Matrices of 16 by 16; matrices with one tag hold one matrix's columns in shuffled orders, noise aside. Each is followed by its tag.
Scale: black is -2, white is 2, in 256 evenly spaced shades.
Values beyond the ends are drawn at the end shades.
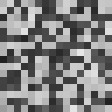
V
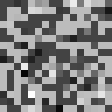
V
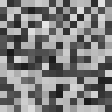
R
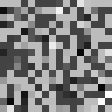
R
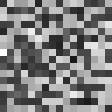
R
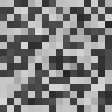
R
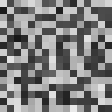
R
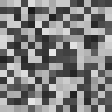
R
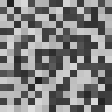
R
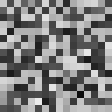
R
